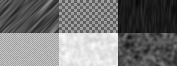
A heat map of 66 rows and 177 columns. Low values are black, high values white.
The table splits into 2 rows of 3 panels. Panel 1,1: low, slanting up to the right. Panel 1,2: middling, checkered, strong in contrast. Panel 1,3: very low, streaked downward, faint in contrast. Panel 2,1: high, checkered. Panel 2,2: very high, blotchy, faint in contrast. Panel 2,3: low, blotchy.
